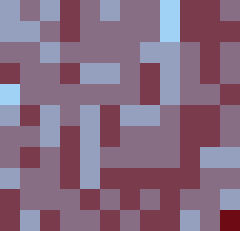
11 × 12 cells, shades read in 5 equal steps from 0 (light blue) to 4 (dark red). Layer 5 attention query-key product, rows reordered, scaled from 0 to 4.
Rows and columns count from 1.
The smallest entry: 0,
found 3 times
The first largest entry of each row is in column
4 4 11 1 8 2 4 2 4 1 12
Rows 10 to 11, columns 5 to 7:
3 2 3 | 2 3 2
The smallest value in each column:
0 1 1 2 1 1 1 1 0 1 1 1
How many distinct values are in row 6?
3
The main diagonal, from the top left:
1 1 1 3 2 3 2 2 3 2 2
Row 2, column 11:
3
